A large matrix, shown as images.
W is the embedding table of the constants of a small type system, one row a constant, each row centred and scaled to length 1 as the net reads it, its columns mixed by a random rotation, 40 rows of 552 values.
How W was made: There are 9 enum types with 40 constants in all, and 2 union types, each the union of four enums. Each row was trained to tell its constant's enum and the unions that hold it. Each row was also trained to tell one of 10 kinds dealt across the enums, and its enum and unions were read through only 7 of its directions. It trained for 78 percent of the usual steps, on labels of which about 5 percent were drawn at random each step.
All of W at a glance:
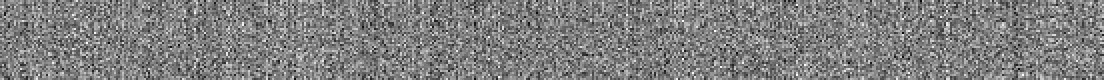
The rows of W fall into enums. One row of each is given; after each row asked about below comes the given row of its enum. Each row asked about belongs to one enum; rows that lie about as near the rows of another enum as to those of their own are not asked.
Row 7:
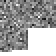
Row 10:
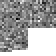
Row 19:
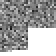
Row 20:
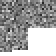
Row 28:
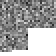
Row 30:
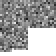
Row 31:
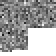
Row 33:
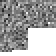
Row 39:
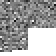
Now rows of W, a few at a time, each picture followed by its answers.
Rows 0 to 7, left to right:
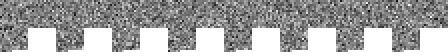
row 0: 19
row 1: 10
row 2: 7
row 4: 10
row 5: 19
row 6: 19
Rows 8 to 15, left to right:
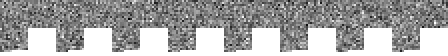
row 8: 28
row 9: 33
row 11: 39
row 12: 39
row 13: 28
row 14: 19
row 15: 31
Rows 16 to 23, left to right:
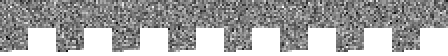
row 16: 28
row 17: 33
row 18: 7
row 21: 28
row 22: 33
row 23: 20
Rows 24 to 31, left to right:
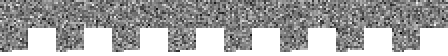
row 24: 7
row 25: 30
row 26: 19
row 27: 39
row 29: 10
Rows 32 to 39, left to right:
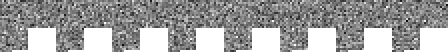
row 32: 39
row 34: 10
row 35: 39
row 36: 31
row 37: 7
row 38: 31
